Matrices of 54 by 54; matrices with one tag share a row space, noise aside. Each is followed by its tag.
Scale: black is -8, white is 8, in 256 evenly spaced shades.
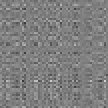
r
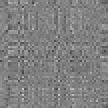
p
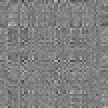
p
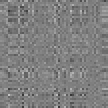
p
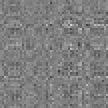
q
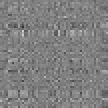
p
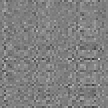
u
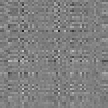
p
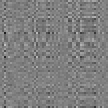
u
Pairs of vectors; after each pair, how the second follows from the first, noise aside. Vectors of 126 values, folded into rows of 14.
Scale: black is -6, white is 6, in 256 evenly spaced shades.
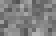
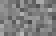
shuffled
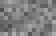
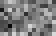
scaled up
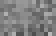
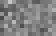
shuffled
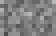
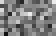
scaled up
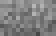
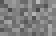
shuffled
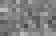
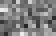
scaled up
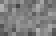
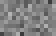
shuffled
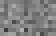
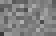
shuffled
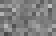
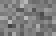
shuffled
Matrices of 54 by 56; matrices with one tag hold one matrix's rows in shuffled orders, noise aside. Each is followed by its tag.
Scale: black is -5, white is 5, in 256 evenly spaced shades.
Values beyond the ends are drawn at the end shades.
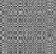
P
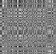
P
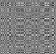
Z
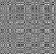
Z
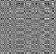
Z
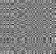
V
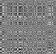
P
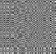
V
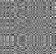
V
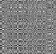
P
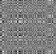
P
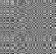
V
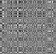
P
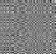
V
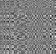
V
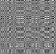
Z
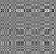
Z
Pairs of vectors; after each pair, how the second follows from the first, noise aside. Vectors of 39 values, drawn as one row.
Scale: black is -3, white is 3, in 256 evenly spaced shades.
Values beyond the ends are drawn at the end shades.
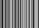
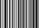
reversed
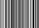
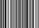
reversed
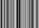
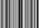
reversed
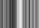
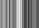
reversed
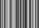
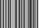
shuffled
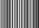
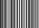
reversed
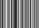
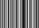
reversed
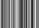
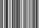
reversed
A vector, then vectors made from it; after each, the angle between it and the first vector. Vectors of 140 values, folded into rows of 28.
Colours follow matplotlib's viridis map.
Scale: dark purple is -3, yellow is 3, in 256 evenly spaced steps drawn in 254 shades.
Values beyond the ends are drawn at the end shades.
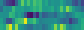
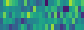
partly opposed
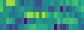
nearly opposite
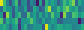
orthogonal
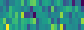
partly aligned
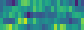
nearly parallel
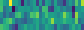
partly opposed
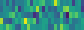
partly aligned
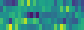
nearly parallel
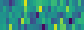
partly aligned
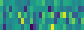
orthogonal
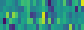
orthogonal
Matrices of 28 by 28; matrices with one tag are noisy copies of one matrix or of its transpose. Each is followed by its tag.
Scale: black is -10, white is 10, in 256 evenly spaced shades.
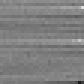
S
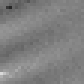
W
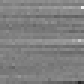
S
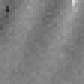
W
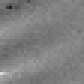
W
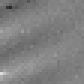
W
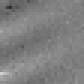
W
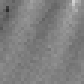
W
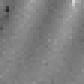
W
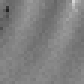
W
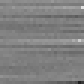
S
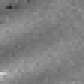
W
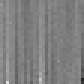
S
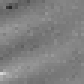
W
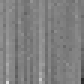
S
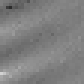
W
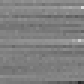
S
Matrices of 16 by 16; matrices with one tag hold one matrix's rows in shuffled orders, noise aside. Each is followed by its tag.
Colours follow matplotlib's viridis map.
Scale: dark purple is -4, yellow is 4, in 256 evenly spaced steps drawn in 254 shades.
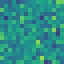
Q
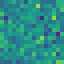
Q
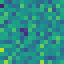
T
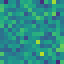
Q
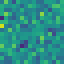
T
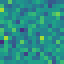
T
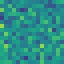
T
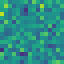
T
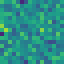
T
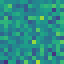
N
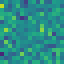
T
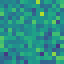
Q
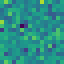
T
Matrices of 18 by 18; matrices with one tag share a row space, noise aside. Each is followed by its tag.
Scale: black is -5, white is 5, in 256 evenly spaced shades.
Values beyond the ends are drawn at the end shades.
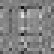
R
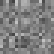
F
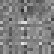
R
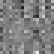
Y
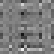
R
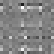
R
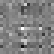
R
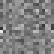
Y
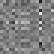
F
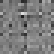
R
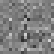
R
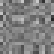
Y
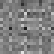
R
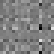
F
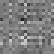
R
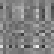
Y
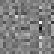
F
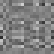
Y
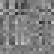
F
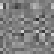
Y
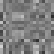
Y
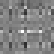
R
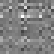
R
